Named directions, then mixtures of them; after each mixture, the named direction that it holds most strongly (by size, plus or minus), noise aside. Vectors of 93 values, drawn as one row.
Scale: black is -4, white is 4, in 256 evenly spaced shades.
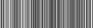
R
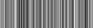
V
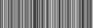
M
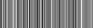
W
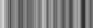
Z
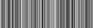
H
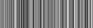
V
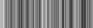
Z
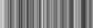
Z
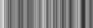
Z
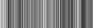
Z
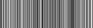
R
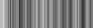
Z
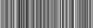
V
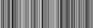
H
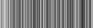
R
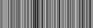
M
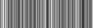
M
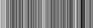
Z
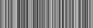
V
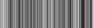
Z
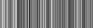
W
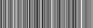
W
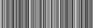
W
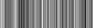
V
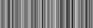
H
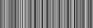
V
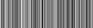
H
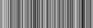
M
